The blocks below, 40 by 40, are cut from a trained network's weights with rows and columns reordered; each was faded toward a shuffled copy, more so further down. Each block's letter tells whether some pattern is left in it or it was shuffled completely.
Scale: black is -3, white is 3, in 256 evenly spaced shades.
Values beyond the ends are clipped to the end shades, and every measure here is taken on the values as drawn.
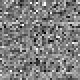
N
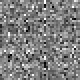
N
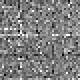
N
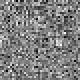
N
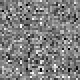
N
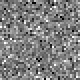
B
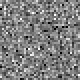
B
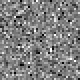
B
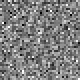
B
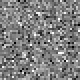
B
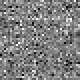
N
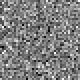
B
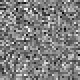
N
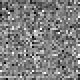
N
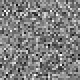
N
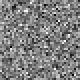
B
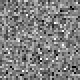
B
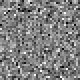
B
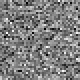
N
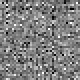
N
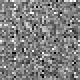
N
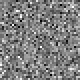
B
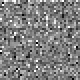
N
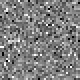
B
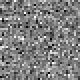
N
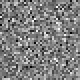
B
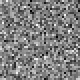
B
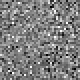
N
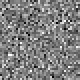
N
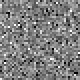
B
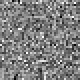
N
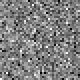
B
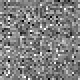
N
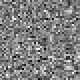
N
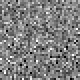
B
